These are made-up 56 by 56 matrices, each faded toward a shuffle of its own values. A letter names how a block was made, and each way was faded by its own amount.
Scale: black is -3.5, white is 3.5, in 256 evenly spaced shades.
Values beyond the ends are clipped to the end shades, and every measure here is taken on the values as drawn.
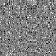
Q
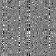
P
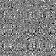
Q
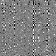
P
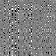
P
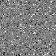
Q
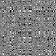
P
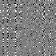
P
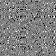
Q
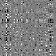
P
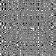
P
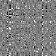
P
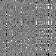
P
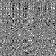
Q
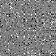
Q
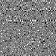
Q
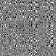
P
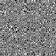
Q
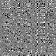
Q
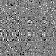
Q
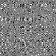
Q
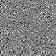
Q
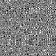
Q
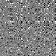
Q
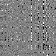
P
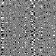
P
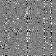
P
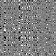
P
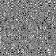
Q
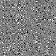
Q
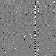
P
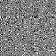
Q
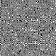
Q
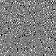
Q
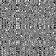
Q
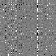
P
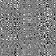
P
